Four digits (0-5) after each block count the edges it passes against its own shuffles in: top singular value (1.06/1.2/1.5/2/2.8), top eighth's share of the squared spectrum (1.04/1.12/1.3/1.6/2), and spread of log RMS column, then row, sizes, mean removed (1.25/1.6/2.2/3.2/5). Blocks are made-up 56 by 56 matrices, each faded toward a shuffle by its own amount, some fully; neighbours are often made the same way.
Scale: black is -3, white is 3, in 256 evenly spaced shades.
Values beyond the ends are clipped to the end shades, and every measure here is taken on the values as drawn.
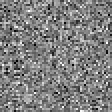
2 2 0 0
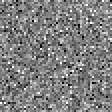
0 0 0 0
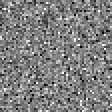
0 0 0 0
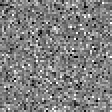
1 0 0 0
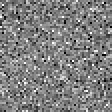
0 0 0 0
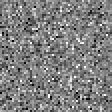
1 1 0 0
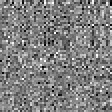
4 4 2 2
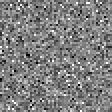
1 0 0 0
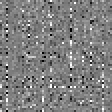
2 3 3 2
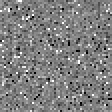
1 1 0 0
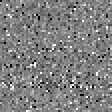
2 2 0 1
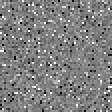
0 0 0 0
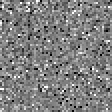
2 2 0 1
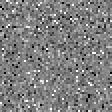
1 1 0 0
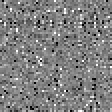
3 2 0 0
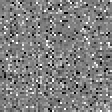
3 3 1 0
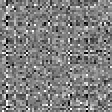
4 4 3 2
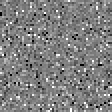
1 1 0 1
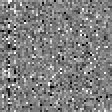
2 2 2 0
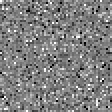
0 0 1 0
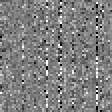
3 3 3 0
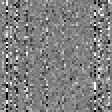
2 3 4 0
